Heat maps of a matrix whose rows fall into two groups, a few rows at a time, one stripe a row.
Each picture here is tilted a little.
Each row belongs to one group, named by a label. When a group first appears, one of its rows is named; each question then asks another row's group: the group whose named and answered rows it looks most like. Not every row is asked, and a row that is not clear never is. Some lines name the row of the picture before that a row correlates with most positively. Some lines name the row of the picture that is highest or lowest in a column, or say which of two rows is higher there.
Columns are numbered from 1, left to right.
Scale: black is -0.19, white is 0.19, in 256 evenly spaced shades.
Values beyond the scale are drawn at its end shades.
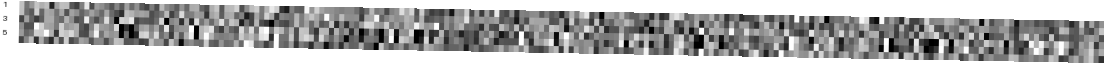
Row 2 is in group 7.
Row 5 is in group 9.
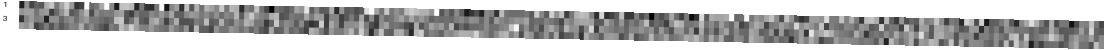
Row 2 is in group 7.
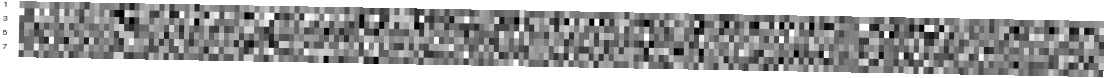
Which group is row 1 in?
9
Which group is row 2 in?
7
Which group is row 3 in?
9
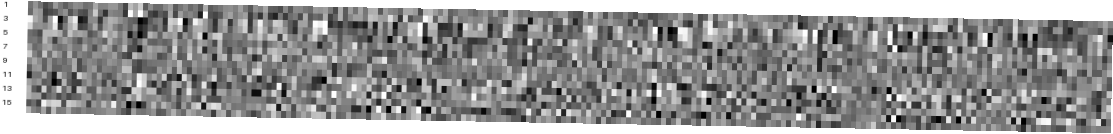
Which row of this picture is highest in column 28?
11
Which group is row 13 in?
7
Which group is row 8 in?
7
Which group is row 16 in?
7
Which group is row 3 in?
7
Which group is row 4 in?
7
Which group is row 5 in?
9
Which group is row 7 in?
9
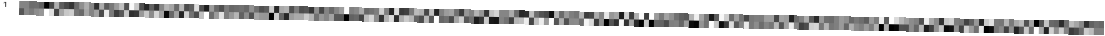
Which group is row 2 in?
9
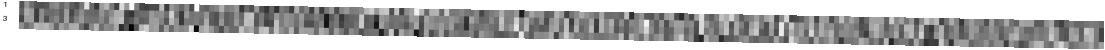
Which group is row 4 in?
9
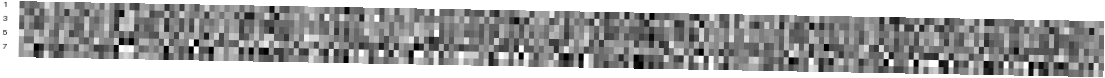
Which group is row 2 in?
7
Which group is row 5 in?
7
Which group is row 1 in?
9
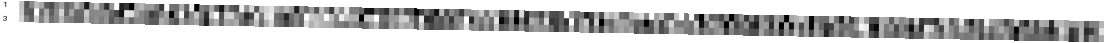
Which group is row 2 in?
7
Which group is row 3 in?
7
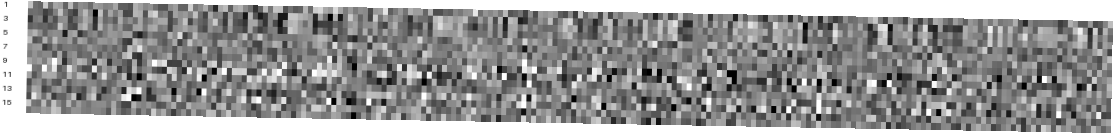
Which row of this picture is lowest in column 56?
11
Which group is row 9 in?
9
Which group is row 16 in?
9
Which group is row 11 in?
9
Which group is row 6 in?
7
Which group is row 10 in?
7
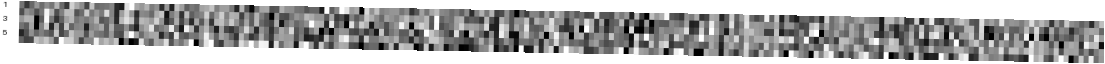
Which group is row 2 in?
9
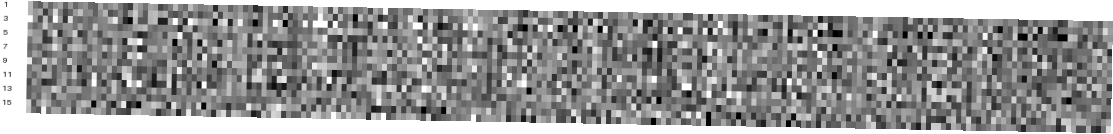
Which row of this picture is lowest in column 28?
3
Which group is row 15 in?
9
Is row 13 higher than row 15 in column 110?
No
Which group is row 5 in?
7
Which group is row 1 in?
7
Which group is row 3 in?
7
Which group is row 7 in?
9
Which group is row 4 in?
7
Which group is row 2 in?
9
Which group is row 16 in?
7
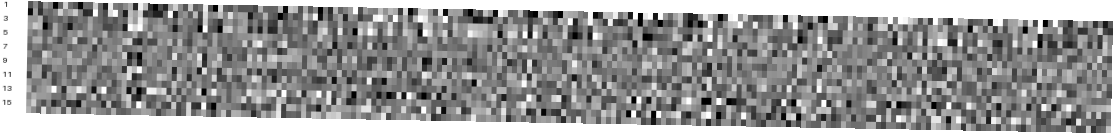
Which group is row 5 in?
9
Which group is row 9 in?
9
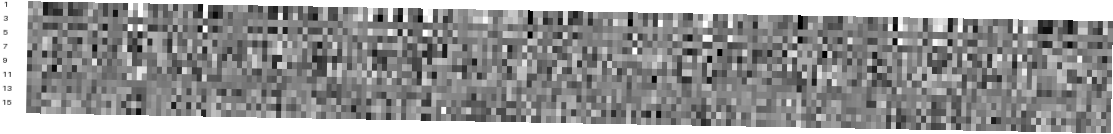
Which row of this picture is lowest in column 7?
2
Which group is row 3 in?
9
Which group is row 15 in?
9
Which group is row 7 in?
9
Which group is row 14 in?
9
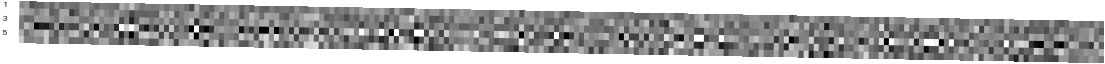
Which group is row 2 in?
7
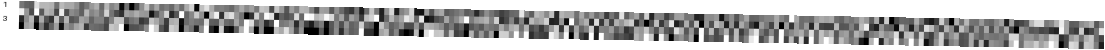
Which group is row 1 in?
9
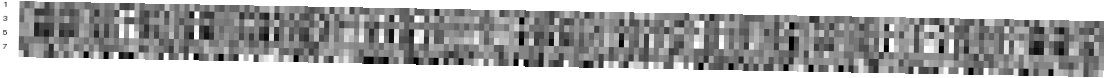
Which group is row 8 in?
9
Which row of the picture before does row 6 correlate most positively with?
4
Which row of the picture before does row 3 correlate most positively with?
3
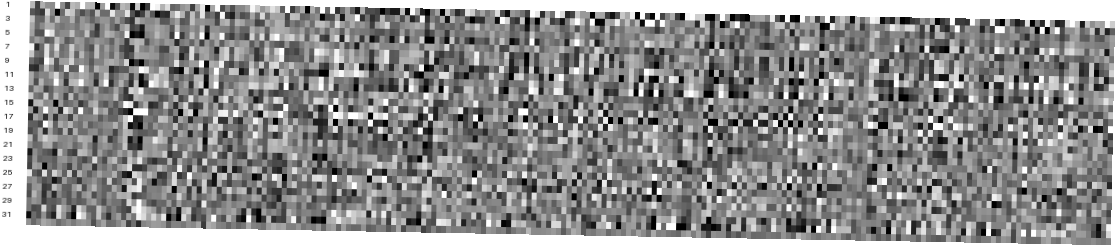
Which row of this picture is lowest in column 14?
1
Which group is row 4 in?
9
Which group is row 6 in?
9
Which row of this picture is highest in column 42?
16
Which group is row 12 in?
9
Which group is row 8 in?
7
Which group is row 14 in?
7
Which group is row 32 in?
9
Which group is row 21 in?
9
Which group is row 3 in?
7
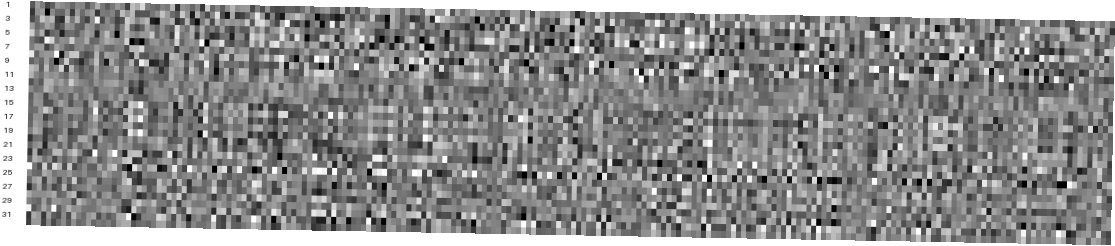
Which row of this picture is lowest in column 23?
6
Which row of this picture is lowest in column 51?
22
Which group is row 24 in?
7
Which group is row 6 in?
9
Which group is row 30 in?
7
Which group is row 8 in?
7
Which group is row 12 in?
9
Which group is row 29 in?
7
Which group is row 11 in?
7
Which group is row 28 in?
7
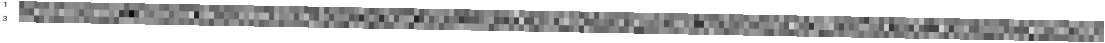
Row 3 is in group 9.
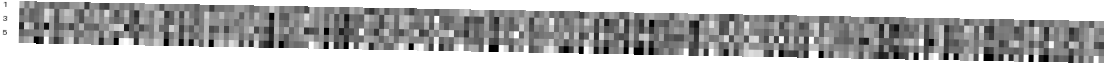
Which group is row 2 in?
9
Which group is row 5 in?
9
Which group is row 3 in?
9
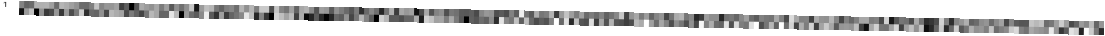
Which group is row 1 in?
9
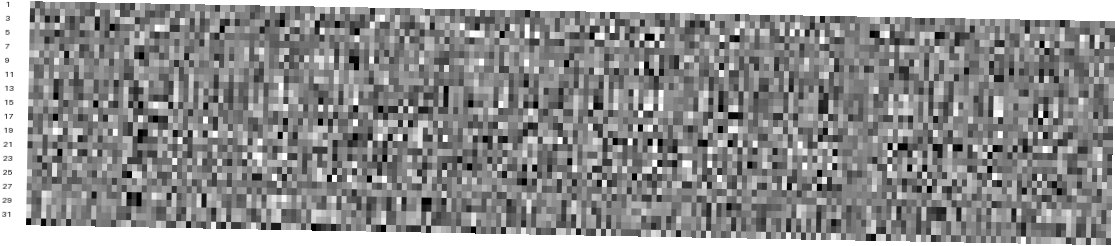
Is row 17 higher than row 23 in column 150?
Yes
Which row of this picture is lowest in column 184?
28
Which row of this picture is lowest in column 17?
4
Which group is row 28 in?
9
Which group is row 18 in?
7
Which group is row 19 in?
9
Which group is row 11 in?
7
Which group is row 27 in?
9
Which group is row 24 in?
9
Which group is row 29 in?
9
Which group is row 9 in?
9
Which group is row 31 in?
7
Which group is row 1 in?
7
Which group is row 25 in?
7
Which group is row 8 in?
7
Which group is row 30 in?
7
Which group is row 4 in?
9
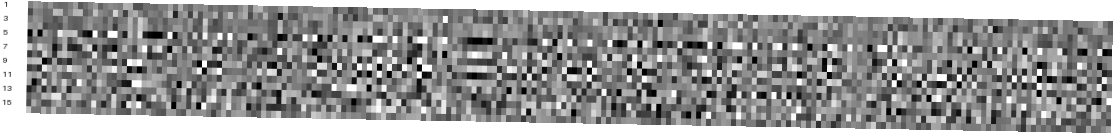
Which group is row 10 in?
9
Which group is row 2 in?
9
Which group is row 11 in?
9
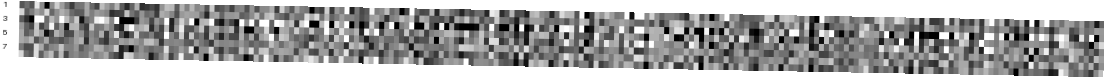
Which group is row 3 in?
9
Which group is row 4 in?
7
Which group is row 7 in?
9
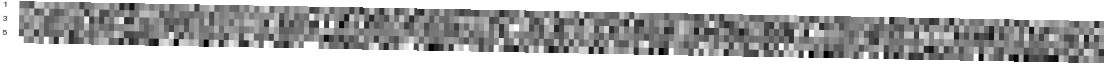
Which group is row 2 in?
9
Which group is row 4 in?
7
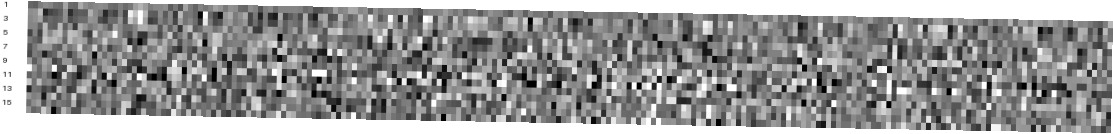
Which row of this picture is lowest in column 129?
10
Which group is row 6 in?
9
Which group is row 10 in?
7
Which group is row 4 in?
7
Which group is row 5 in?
9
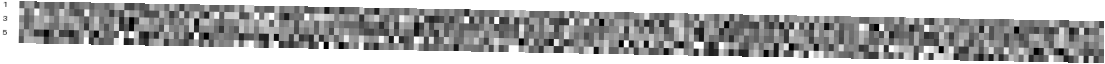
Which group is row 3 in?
9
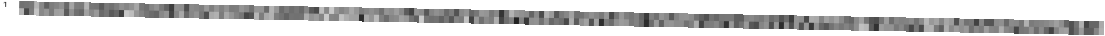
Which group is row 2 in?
7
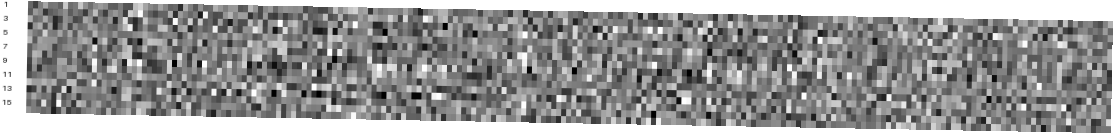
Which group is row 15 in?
7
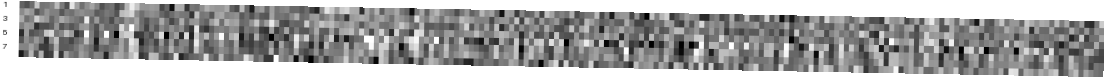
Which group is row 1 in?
7
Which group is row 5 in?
9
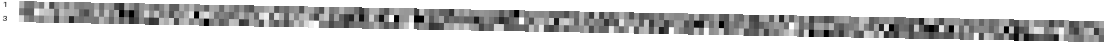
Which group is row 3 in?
7
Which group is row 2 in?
9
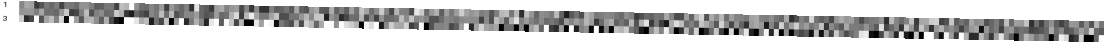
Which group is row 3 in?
7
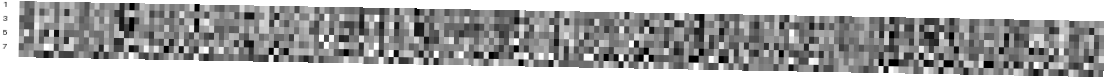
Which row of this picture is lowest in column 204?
8
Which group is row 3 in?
9
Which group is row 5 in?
7
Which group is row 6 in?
7
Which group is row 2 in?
7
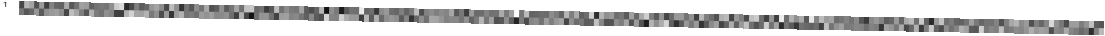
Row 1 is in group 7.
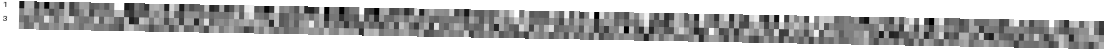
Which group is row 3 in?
9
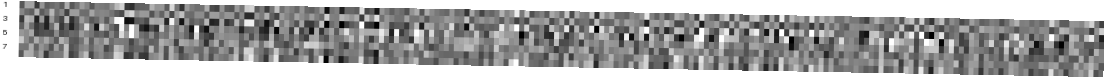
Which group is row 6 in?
7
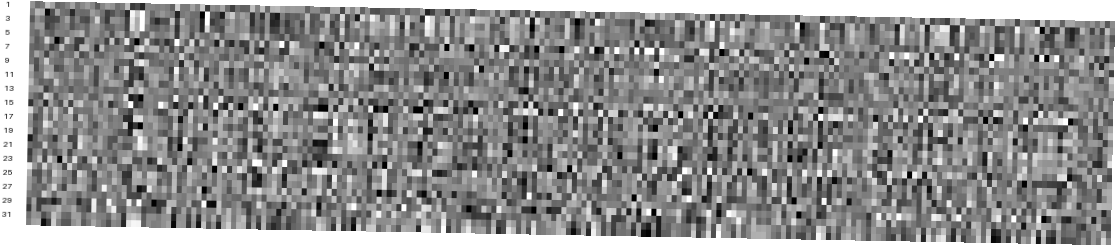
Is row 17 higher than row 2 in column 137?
No
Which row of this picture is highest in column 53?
6
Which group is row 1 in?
9
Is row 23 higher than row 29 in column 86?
No
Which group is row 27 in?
9
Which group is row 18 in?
9
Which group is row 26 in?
7
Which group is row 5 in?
9
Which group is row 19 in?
7
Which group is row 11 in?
9
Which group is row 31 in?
9
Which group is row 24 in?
7
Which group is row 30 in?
9
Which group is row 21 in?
7
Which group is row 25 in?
7
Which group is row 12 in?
7
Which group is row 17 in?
7
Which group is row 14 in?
9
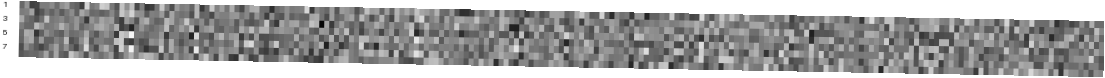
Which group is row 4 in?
9
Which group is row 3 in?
7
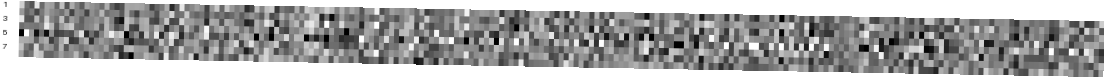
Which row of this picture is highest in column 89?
4
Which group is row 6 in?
7
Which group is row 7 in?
7
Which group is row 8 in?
9
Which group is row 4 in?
9
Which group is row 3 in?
7
